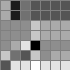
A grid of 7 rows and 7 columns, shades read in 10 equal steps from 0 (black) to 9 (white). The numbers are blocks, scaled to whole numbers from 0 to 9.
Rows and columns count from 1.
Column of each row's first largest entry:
1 1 4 4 3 1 4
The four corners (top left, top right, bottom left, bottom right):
6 3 3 8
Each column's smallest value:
3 1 3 0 3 3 3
